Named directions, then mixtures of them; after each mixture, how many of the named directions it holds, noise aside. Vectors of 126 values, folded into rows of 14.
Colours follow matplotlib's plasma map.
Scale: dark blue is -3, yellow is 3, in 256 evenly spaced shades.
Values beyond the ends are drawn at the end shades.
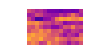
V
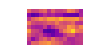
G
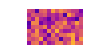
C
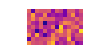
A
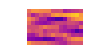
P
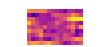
three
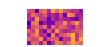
one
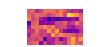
three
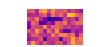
two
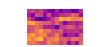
one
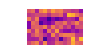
two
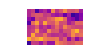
three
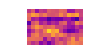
two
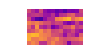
one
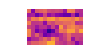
two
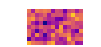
two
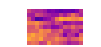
one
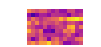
three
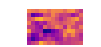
three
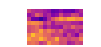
one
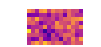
three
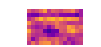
one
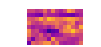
one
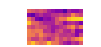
three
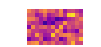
three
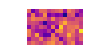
three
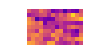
three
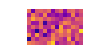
one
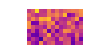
two
